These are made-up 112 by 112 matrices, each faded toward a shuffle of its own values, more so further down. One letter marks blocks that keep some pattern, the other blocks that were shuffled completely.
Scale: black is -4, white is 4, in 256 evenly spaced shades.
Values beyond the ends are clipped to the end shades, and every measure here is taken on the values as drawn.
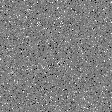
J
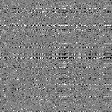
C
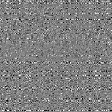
C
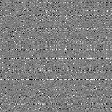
C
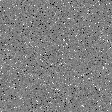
J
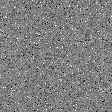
J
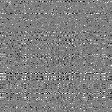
C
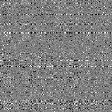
C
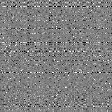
C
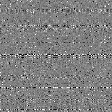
C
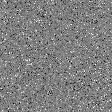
J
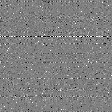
C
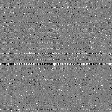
C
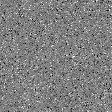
J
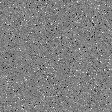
J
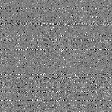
C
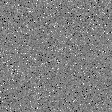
J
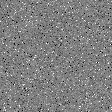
J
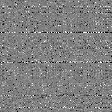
C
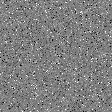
J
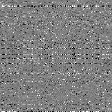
C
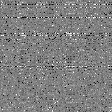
C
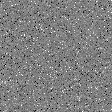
J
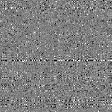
C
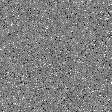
J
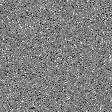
J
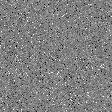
J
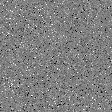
J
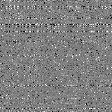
C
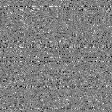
C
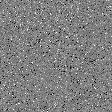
J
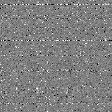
C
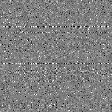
C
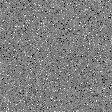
J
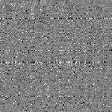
C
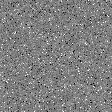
J
